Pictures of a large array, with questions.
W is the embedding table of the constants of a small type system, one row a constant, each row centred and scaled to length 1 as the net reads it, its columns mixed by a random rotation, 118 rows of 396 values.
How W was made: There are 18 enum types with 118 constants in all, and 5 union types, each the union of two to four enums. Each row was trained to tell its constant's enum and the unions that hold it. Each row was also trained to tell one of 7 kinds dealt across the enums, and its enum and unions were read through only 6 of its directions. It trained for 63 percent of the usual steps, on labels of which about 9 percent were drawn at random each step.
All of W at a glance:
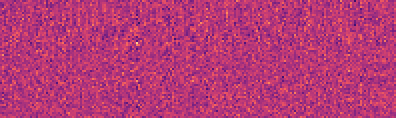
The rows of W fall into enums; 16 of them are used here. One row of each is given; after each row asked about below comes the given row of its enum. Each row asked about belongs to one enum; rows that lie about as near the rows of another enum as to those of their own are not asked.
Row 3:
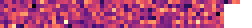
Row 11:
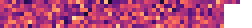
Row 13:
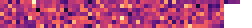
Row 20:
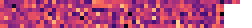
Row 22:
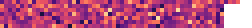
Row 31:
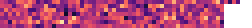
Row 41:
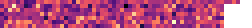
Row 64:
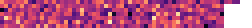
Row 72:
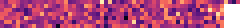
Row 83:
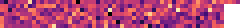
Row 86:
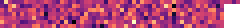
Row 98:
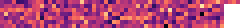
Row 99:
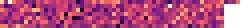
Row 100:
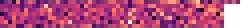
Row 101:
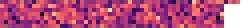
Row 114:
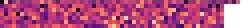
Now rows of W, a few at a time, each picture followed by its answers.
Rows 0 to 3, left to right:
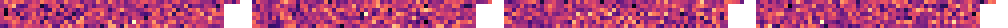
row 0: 41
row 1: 98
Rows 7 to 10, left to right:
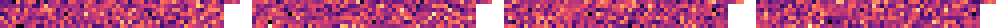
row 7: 100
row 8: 11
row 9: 101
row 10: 3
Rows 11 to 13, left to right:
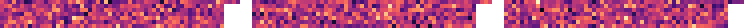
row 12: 3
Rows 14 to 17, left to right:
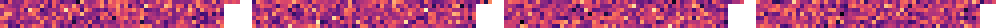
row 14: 83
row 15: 3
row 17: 101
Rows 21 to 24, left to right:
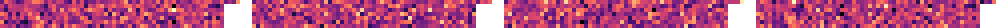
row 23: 22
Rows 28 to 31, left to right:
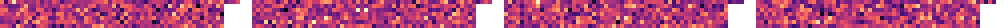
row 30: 13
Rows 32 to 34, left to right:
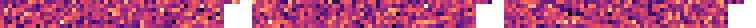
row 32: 98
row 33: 64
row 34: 31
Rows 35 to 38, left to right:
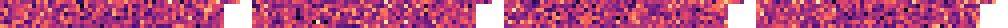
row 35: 99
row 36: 86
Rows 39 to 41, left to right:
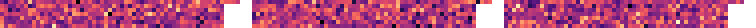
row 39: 83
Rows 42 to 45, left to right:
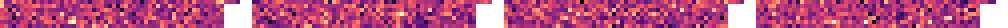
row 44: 83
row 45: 64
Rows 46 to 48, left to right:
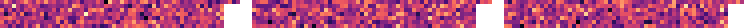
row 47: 98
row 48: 83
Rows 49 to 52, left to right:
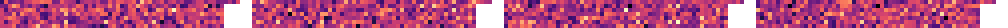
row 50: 72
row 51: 41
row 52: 100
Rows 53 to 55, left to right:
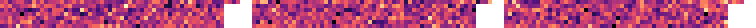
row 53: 11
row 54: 101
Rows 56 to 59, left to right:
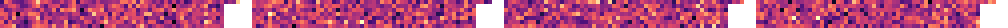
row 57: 64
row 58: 114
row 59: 99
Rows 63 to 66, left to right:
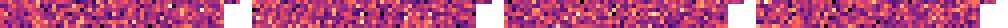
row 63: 99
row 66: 99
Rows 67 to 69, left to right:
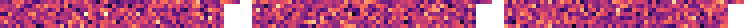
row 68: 20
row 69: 99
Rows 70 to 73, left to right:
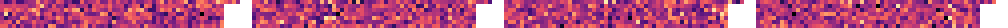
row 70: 83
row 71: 11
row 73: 114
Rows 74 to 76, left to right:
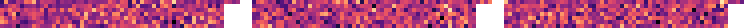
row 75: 114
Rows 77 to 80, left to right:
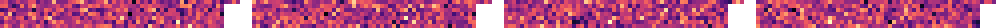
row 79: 3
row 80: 13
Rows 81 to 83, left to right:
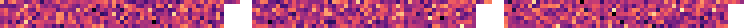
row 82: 98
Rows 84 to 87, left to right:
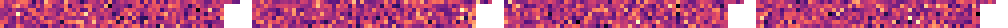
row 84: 64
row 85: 72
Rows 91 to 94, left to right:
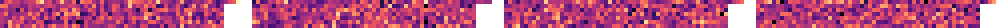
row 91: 22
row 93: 114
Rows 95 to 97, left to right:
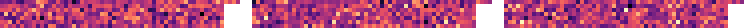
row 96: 100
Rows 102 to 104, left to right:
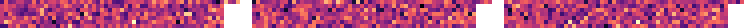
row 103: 114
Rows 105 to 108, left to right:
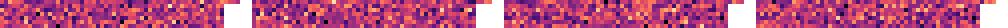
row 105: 72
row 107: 3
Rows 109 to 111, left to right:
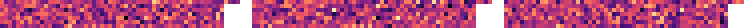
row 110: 11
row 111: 22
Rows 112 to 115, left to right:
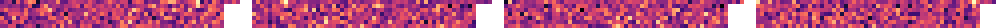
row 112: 100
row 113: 13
